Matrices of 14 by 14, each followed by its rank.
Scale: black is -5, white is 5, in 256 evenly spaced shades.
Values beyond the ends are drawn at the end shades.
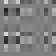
one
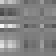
one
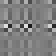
one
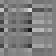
one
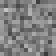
full rank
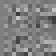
three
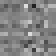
three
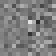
three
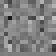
three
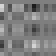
one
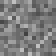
full rank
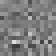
three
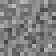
full rank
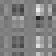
one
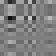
one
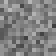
full rank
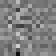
three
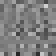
three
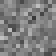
full rank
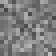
full rank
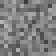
full rank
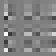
one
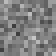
full rank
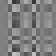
one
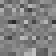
three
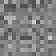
three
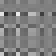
one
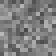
full rank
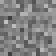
full rank
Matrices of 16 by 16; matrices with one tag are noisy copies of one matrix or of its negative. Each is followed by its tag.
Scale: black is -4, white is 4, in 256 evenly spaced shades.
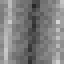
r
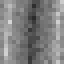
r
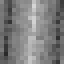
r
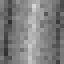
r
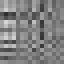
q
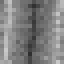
r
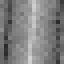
r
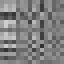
q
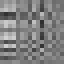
q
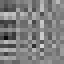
q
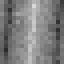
r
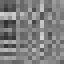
q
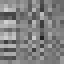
q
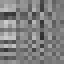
q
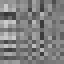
q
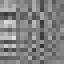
q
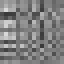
q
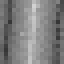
r
